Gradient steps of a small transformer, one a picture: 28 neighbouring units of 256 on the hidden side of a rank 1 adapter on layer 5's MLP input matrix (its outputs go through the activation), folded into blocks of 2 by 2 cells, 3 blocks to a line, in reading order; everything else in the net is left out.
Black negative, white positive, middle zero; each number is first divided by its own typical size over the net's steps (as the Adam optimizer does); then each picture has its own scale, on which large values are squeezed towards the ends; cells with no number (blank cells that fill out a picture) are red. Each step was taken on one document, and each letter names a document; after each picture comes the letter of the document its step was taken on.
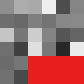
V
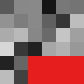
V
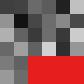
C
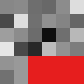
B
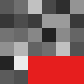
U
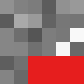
C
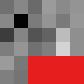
C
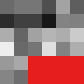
B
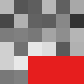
B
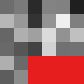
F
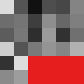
U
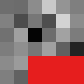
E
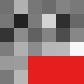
E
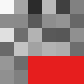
V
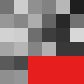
F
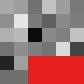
E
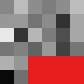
F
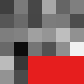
U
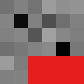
C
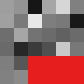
U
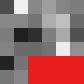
E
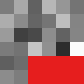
E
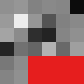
B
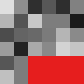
V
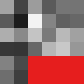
U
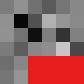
E
